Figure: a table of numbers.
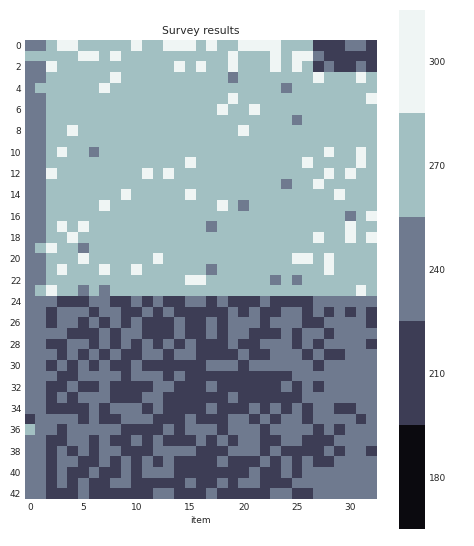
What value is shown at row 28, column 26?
240
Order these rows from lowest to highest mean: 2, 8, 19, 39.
39, 2, 19, 8
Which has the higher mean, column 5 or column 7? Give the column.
7
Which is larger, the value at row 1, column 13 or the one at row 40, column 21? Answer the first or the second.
the first
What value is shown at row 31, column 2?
240
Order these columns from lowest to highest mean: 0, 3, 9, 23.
0, 9, 23, 3
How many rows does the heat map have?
43
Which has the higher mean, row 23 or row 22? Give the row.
23
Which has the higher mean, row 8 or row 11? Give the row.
11
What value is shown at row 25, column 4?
240
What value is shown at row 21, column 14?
270
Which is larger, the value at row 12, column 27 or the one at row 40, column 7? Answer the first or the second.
the first
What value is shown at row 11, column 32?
270
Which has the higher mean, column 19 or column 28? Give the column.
28
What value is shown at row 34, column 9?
240
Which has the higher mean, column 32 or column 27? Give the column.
32
